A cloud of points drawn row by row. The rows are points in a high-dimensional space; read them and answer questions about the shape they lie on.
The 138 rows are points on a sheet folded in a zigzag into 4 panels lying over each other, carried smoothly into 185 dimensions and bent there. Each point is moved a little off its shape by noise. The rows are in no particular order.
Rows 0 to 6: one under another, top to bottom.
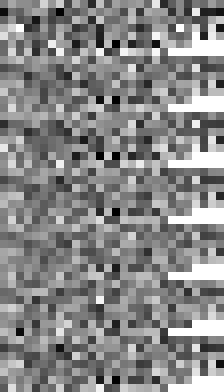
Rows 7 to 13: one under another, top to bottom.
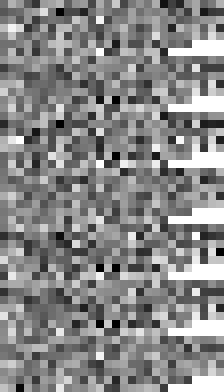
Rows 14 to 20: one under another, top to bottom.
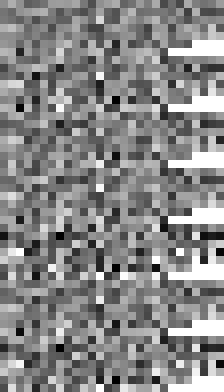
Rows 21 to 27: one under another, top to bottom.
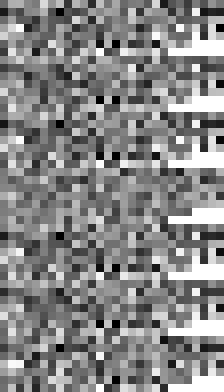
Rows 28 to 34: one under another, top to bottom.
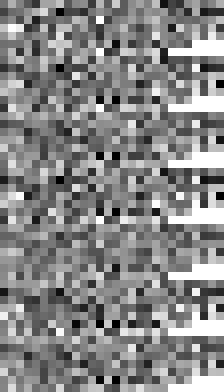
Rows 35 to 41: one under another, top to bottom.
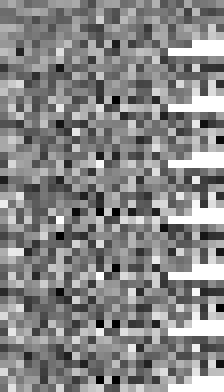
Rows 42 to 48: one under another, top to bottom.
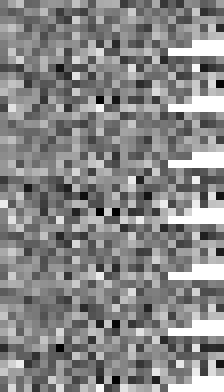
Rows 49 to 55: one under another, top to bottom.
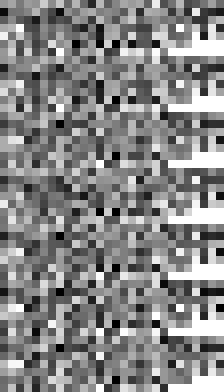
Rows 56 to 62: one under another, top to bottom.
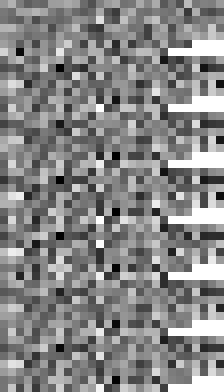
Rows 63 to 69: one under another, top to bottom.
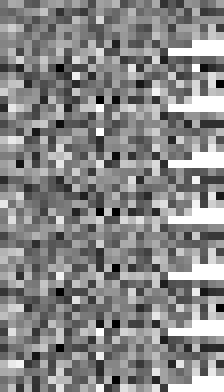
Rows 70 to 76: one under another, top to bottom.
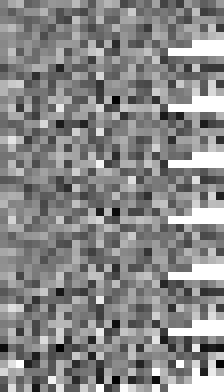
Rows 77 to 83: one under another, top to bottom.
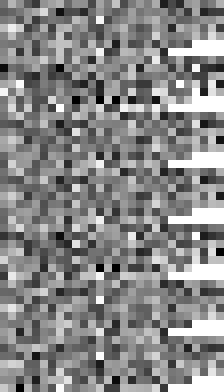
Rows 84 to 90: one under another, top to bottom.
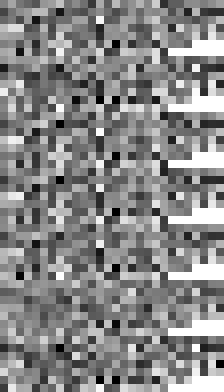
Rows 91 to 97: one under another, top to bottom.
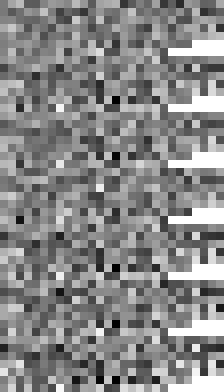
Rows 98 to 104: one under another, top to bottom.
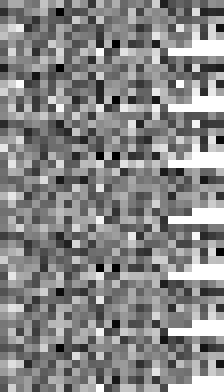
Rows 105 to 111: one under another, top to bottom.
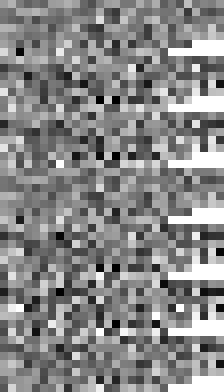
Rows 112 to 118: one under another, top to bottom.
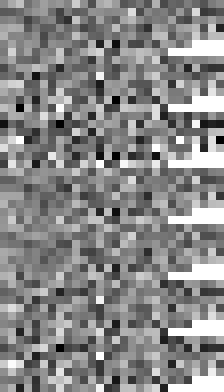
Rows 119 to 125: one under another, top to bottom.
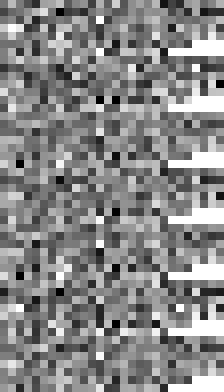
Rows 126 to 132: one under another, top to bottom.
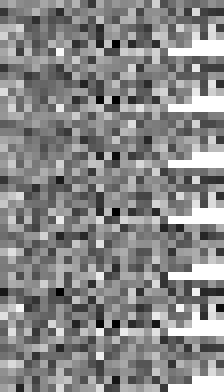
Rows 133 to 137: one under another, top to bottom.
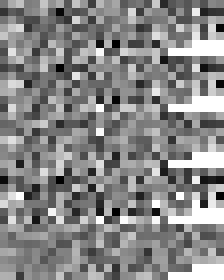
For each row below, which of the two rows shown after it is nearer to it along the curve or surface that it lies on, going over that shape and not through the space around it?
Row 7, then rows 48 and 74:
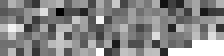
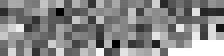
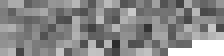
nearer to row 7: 48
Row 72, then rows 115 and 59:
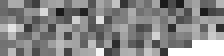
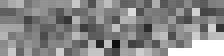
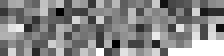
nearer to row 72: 59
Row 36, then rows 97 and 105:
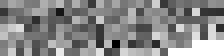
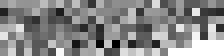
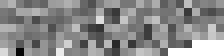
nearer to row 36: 97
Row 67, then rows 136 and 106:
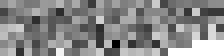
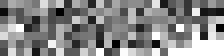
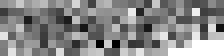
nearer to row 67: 136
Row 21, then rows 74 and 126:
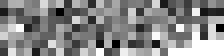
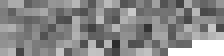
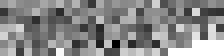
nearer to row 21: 126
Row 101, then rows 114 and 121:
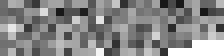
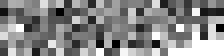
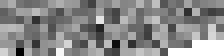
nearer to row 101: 121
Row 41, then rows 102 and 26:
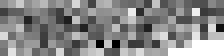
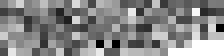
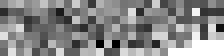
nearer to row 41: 102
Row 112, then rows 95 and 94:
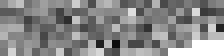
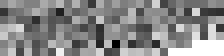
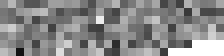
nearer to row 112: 94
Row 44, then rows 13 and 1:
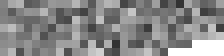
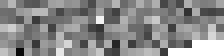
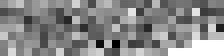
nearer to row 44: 1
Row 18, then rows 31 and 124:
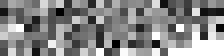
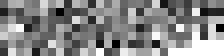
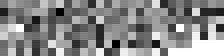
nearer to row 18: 124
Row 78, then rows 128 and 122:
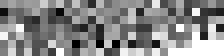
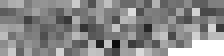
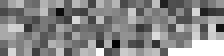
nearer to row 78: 122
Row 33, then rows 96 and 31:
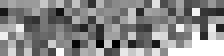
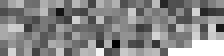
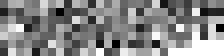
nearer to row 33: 31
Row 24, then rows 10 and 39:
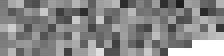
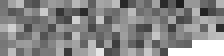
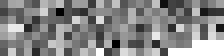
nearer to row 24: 10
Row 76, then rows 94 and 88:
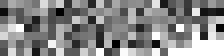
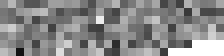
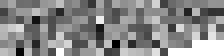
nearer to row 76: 88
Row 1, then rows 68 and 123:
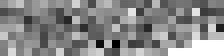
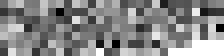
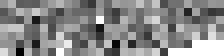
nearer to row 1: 68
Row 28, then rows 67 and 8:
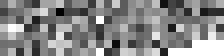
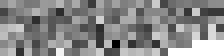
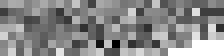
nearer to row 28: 67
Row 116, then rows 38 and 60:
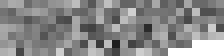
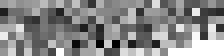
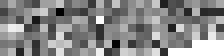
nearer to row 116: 38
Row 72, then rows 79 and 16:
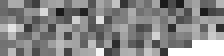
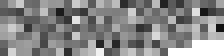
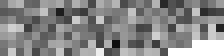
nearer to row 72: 16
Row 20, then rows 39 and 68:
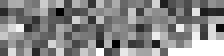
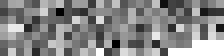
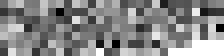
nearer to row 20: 39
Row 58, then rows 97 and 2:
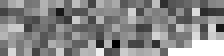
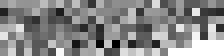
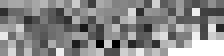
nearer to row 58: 2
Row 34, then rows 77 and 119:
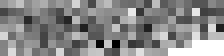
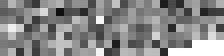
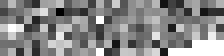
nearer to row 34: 77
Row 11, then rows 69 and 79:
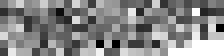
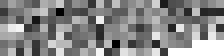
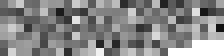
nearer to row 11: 79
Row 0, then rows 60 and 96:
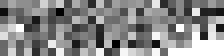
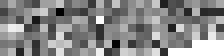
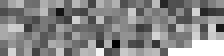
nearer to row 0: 60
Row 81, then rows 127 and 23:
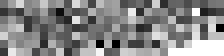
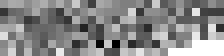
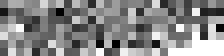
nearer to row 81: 127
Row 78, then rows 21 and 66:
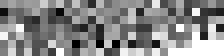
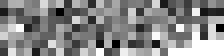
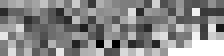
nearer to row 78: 21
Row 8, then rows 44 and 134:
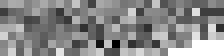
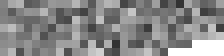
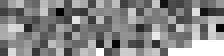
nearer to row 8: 134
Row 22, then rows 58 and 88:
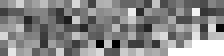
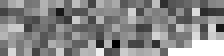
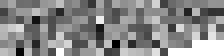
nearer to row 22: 58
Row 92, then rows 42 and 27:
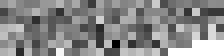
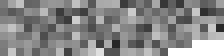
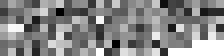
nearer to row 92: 27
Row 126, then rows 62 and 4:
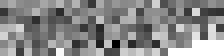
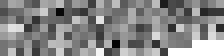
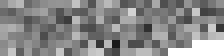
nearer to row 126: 62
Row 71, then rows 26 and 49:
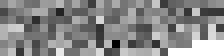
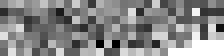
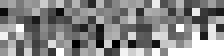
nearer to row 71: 49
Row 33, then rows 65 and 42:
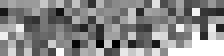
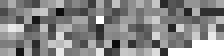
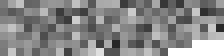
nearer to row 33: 65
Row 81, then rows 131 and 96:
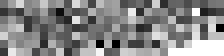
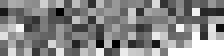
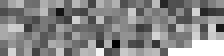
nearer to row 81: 96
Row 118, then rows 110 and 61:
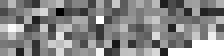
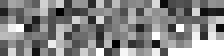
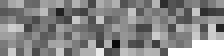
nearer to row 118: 110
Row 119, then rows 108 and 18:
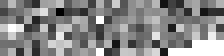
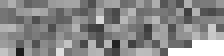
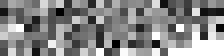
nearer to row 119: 18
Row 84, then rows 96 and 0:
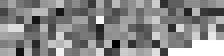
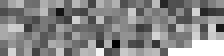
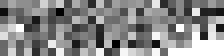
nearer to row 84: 0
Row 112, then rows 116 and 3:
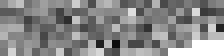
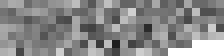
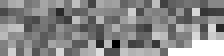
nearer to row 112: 116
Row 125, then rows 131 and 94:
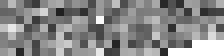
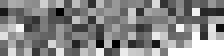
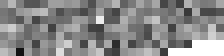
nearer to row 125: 94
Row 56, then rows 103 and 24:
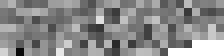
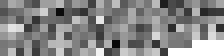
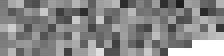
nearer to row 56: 103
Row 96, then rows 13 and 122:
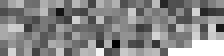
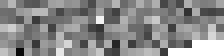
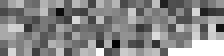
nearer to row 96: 122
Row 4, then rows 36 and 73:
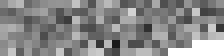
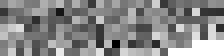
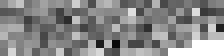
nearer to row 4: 73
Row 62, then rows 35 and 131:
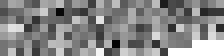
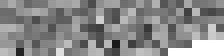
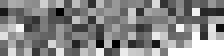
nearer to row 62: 131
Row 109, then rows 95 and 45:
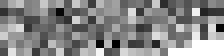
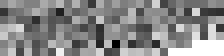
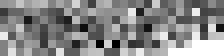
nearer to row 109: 45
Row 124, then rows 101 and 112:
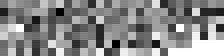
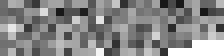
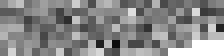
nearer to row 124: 101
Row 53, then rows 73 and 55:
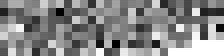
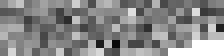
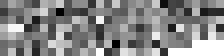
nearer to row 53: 55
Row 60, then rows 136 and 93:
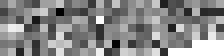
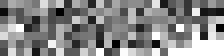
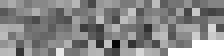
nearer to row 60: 136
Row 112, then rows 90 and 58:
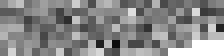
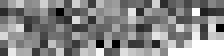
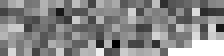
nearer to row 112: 90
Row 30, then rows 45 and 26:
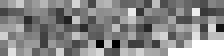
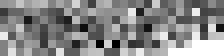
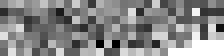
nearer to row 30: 45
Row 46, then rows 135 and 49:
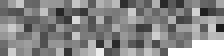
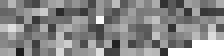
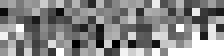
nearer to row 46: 135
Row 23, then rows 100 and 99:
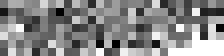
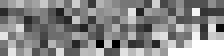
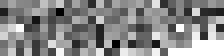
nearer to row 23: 99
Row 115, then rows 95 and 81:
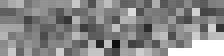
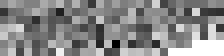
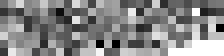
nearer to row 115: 81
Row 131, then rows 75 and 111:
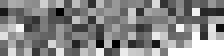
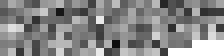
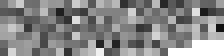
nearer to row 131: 75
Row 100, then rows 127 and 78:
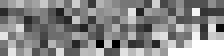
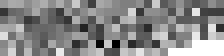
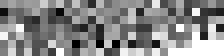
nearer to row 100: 127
